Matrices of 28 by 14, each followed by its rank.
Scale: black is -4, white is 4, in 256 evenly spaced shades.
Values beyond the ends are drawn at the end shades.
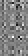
three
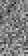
full rank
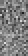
full rank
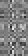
three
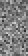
full rank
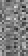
three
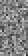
full rank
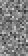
full rank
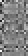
three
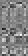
three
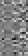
three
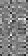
three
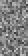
full rank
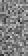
full rank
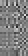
three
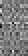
three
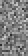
full rank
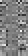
three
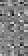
three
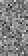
full rank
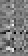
three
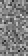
full rank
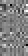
three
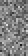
full rank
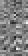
three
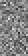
full rank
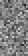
full rank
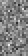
full rank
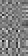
three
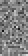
full rank
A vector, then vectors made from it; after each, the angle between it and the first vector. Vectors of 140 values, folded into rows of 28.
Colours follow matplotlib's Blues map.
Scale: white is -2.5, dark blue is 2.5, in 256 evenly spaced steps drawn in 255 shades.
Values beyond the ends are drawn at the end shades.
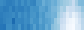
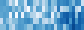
partly opposed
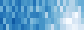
nearly parallel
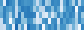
orthogonal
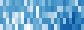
partly opposed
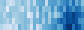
nearly opposite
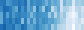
nearly parallel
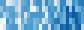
partly opposed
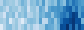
nearly opposite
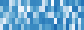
orthogonal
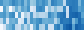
partly opposed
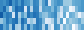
partly aligned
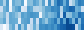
partly opposed
